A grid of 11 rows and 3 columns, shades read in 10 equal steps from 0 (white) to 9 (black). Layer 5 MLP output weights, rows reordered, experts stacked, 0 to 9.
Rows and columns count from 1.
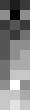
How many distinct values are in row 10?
2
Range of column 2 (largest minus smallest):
9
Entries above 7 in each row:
1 1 0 0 0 0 0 0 0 0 0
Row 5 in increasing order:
4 4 6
